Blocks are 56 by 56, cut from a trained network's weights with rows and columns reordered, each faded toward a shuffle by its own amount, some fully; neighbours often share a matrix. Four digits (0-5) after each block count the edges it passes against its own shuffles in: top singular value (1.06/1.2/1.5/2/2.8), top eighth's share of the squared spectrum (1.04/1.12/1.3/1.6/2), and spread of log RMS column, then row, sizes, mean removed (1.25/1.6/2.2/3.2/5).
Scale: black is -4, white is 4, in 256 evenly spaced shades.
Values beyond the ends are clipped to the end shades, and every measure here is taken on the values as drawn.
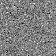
2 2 0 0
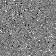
0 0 0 0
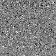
2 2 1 1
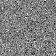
2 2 1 0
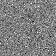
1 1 0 0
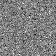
0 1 0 0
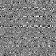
4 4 1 3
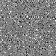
3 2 0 1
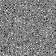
1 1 0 0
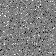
0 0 0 0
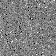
0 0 0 0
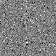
2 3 1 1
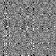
3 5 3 2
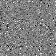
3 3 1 1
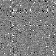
3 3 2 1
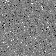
0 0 0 0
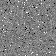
0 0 0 0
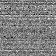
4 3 0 2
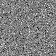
0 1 0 0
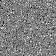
0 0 0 0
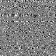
3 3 0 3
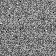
1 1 0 0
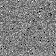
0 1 0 0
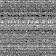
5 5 1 3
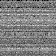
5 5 1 3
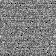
2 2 0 0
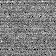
3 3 0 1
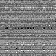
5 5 1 3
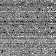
4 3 1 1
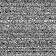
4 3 0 2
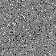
1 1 0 0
